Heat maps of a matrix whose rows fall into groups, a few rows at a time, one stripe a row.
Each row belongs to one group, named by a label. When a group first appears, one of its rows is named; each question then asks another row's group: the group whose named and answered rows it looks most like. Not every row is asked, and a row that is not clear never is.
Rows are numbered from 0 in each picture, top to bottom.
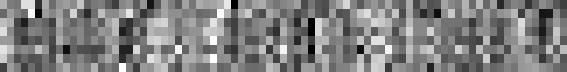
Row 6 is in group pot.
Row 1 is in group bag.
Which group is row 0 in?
bag
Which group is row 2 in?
pot
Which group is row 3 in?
pot
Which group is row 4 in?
pot
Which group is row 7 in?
pot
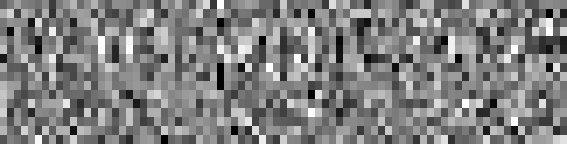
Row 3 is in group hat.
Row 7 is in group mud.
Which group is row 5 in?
bag
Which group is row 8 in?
hat
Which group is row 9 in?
mud
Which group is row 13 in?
bag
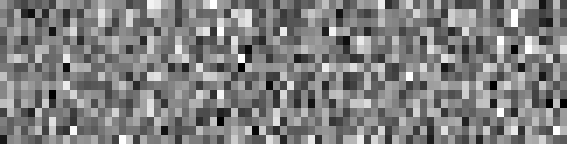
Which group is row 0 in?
pot
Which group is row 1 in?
bag
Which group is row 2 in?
bag
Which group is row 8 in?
pot
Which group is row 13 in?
hat
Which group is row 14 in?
bag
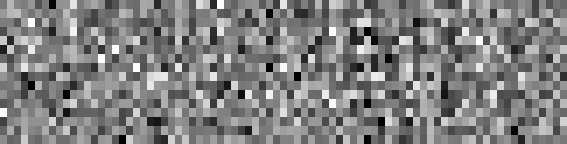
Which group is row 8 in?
pot
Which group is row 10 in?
mud
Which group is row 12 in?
pot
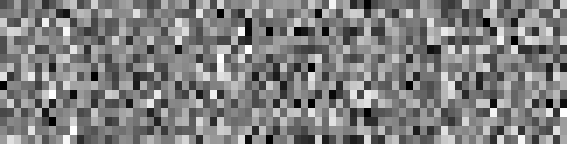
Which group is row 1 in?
mud
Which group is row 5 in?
bag
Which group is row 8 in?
bag
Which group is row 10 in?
hat
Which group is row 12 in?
hat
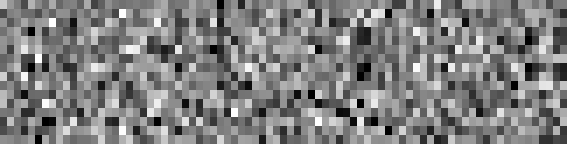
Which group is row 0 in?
mud
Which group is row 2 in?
hat
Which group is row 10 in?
pot
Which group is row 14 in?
pot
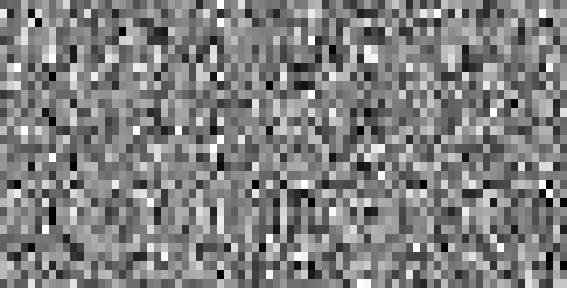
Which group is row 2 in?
bag
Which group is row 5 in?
hat
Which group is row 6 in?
hat
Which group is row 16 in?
pot
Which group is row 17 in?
hat
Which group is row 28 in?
mud
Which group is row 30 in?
mud
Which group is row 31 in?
bag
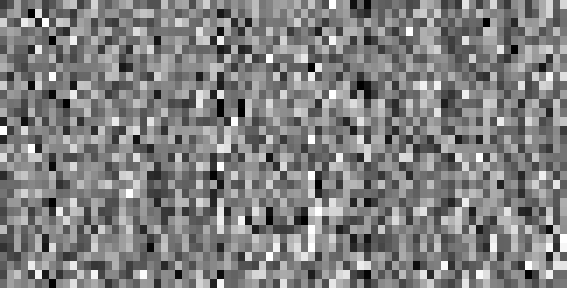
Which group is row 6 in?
mud
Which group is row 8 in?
hat
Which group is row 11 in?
mud
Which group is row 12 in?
mud
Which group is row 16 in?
bag
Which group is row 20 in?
mud
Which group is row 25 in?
bag
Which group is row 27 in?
hat
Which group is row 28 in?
mud
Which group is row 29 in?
bag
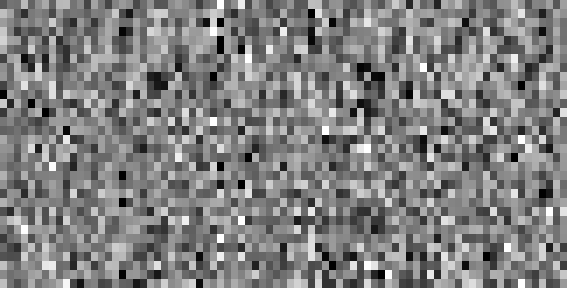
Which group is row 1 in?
pot
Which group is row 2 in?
hat
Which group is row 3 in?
pot
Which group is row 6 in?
bag
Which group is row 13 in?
pot
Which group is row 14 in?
mud
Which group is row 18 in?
hat
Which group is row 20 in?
mud
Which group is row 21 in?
bag
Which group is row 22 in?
pot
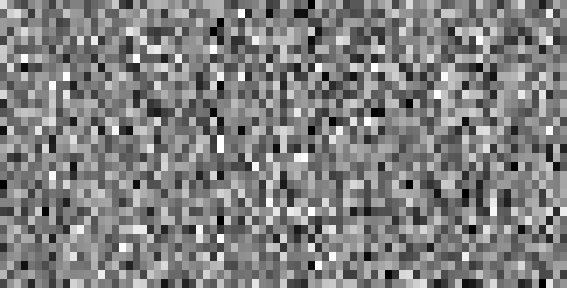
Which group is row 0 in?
pot
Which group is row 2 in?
mud
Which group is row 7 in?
pot
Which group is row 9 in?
hat
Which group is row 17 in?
mud
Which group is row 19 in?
hat
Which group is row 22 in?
mud
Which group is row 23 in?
hat
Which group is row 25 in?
mud
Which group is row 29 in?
pot
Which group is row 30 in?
pot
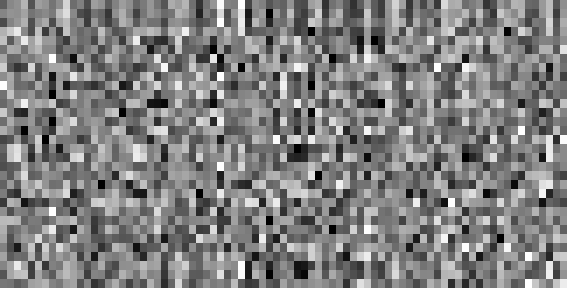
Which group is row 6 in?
hat
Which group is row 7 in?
mud
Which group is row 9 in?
pot
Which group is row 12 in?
pot
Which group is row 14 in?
pot
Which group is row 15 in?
hat
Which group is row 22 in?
bag
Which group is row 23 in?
hat
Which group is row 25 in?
hat
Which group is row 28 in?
bag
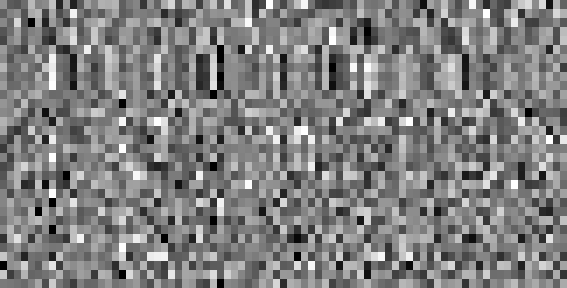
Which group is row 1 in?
bag
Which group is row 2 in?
bag
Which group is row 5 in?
mud
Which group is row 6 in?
hat
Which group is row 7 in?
hat
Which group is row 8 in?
hat
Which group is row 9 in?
hat
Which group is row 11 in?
pot
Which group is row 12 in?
bag
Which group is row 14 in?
mud
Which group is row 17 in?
hat
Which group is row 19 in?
mud
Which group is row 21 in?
hat
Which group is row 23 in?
bag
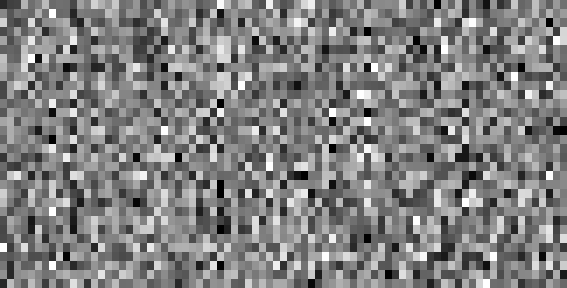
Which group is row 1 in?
hat
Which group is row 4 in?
bag
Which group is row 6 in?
bag
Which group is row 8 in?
bag
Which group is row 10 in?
bag
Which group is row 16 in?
hat
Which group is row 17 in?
pot
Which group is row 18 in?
mud
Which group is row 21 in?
mud
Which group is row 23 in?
hat
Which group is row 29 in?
hat
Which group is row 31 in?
bag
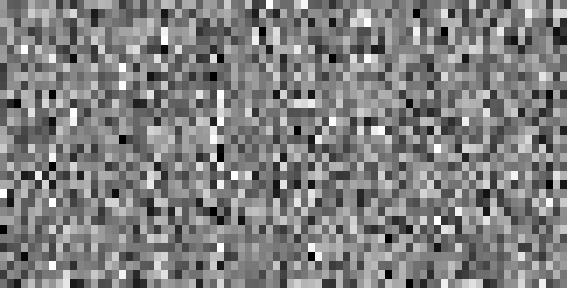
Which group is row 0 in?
mud
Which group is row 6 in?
hat
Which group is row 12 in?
bag
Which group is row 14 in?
pot
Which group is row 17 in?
hat
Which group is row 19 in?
bag
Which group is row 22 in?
hat
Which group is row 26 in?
pot
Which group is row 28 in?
pot
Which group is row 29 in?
hat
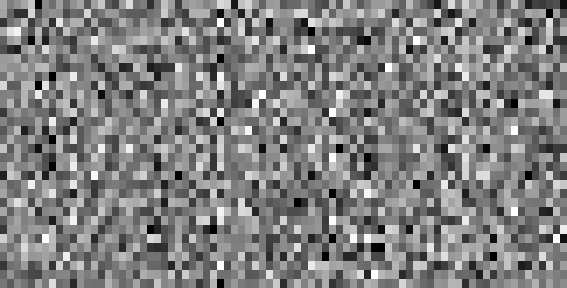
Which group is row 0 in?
bag
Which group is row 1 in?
mud
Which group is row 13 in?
hat
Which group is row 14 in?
bag
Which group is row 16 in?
bag
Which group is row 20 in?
bag
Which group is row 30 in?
pot
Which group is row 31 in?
hat
